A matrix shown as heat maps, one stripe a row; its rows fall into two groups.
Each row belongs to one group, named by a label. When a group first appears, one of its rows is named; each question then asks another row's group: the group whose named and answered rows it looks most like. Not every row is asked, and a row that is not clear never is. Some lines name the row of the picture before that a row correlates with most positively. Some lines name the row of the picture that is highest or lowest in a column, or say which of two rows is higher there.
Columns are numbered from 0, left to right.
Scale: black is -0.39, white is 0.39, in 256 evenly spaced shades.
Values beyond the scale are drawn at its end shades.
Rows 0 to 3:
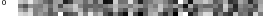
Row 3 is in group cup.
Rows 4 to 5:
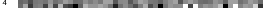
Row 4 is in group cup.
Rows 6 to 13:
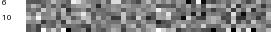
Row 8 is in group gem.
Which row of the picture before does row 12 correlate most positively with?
4
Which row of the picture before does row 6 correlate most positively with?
4
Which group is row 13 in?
gem
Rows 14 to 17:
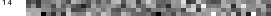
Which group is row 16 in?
cup
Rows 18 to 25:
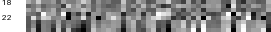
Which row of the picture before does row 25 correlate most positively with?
15
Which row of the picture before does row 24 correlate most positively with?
15
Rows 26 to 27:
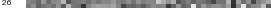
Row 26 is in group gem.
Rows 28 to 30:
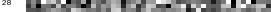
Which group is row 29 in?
cup
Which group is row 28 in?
gem
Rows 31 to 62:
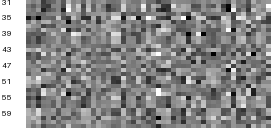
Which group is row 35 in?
cup
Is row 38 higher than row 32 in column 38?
No
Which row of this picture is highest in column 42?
35
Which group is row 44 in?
gem
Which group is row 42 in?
gem
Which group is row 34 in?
cup
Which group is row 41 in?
cup
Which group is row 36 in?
gem
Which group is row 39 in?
cup
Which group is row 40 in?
cup
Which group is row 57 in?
cup
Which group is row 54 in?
gem
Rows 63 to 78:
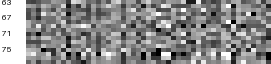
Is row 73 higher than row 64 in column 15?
No
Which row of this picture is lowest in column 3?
75
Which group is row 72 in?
gem
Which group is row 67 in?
cup
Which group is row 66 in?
gem
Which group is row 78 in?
cup
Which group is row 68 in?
gem
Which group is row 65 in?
cup
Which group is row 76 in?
gem
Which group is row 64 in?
gem
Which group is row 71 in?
cup
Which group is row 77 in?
gem
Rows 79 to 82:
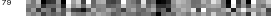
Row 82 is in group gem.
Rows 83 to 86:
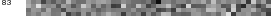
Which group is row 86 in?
gem
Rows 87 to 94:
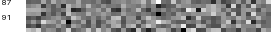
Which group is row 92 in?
gem
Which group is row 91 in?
cup
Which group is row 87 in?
gem
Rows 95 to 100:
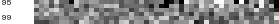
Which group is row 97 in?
gem
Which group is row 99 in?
gem
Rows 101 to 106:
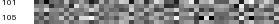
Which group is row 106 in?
cup
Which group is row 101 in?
cup
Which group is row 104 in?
cup
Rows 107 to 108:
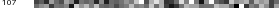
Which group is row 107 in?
cup
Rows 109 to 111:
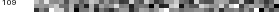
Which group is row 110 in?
gem
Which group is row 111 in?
gem
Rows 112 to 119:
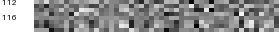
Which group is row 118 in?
cup
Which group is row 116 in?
gem
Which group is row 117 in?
cup
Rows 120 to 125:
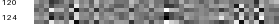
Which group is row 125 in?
gem
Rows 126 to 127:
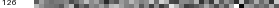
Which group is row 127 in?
gem
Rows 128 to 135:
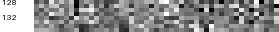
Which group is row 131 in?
gem
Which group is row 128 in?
gem
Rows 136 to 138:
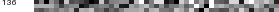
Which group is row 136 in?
cup
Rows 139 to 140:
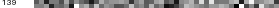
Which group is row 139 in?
cup
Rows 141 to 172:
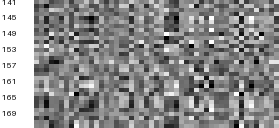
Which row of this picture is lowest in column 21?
152
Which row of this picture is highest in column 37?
150
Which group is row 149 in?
gem
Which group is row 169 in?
gem
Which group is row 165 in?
cup
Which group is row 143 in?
gem
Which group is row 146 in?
cup
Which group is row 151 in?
cup
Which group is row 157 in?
cup
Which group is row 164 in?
gem
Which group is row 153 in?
gem
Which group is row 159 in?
gem
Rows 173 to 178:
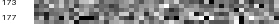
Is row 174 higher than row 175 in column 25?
Yes
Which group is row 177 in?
cup
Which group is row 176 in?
cup
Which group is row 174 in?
gem
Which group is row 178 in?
gem
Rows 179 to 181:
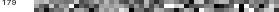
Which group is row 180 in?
gem
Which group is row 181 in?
cup
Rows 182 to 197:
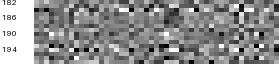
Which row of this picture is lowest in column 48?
194
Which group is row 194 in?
gem
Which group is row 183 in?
gem
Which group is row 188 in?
cup
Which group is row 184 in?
cup
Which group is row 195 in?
cup
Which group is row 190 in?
gem
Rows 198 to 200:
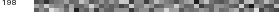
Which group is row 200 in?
gem
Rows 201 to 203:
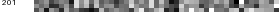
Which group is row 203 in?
cup
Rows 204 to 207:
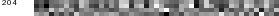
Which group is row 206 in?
gem
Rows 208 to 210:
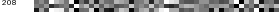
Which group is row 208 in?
gem
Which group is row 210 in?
gem
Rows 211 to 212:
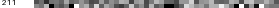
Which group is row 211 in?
cup
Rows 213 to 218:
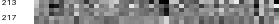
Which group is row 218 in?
gem
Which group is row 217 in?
gem
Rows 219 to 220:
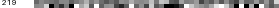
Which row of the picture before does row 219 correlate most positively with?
218
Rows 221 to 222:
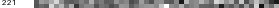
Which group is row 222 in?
gem
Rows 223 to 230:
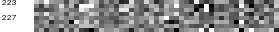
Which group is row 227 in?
gem
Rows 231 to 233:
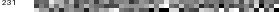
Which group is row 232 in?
gem
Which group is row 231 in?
gem
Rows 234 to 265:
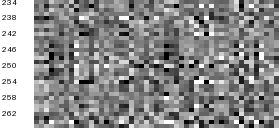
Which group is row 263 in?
cup
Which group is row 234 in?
gem
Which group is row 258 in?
gem
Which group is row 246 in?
cup
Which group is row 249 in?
cup
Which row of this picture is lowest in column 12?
264
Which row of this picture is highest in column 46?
238
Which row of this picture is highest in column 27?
264
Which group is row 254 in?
cup
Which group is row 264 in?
gem
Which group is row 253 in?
cup
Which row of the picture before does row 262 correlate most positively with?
232
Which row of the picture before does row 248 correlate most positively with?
233
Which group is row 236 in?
gem
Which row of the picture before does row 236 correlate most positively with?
231
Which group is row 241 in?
cup
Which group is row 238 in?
cup
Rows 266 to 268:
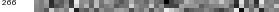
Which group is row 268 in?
gem
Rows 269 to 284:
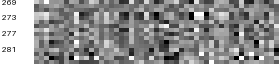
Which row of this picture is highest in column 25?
275
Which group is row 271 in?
cup
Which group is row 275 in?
gem
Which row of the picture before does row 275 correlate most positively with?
267
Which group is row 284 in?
cup
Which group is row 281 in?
gem
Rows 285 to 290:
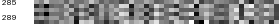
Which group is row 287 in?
gem
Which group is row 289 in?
gem
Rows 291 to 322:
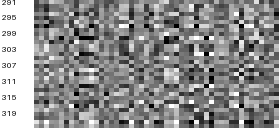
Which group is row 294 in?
gem
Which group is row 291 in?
gem
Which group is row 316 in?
cup
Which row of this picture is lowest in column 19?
297
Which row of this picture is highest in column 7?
317
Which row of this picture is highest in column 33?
304
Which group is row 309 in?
gem
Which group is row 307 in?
cup
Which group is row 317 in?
gem
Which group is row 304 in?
cup
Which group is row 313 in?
cup
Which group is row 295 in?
cup
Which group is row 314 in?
gem
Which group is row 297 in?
cup
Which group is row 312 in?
cup
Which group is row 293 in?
cup
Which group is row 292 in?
cup
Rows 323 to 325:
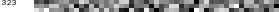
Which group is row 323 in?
cup
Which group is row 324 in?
gem
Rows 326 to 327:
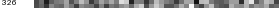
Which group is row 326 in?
cup
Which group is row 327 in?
cup
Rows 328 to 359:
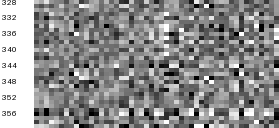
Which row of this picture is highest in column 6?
356
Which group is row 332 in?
cup
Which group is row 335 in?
gem
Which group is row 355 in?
cup
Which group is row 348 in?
cup
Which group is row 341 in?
gem
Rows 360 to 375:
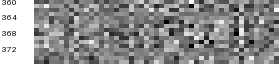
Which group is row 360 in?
cup
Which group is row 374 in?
cup
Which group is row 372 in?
gem
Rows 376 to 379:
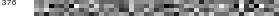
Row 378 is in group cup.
